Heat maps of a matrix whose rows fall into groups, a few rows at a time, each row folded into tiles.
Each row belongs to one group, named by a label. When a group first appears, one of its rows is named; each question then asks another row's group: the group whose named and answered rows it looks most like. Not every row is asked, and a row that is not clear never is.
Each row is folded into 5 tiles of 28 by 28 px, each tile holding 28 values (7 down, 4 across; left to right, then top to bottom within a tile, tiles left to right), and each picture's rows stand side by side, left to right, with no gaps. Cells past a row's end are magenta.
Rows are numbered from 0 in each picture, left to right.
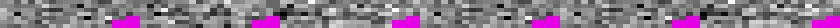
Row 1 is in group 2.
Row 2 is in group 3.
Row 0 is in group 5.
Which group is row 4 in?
5
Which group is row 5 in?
3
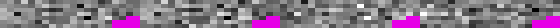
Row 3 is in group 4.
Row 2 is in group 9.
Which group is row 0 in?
5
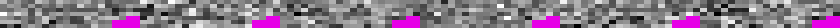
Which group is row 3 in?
9
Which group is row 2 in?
2
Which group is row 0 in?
4
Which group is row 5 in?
2
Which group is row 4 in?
4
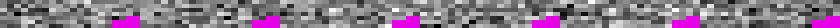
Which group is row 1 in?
5
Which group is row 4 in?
3
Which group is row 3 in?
4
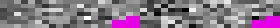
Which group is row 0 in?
9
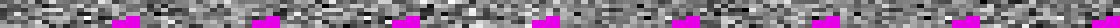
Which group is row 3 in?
3
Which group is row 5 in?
2
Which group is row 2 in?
9
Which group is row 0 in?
9
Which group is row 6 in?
5
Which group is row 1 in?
2
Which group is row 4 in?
5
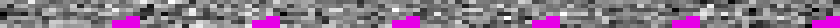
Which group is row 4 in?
4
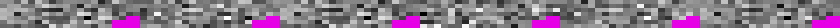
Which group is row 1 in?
9
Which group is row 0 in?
5
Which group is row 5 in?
5
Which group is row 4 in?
9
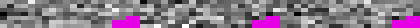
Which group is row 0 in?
3
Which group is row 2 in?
2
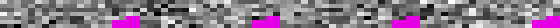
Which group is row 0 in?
4
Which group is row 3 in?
3
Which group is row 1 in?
2
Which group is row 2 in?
5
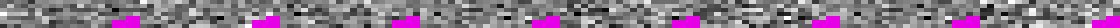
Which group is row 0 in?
4
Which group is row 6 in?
5
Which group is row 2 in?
2
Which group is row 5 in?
9
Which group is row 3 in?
5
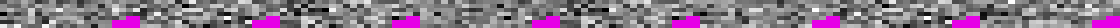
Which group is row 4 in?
2
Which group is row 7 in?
3
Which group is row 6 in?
9
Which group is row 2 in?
2
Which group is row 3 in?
5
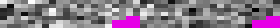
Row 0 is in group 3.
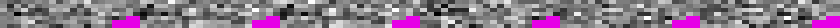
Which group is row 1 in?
3
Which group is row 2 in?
3
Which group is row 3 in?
2
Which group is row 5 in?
9
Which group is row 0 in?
2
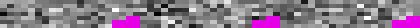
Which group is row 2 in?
9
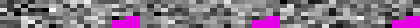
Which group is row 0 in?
2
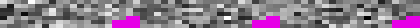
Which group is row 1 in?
9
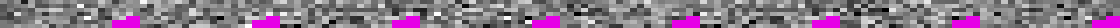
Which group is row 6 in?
2
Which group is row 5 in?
4
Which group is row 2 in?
4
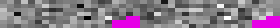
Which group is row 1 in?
9
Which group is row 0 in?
5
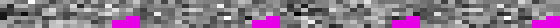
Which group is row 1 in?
9
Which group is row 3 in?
9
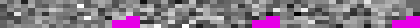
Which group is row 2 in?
2
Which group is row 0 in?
9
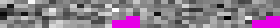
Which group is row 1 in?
5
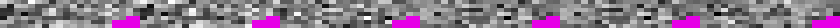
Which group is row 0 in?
3
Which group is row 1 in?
3
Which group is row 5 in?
2
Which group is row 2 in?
9
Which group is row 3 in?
5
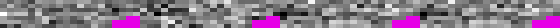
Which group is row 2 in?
3
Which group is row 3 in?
3
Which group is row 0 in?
4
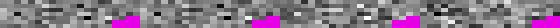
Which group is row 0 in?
5
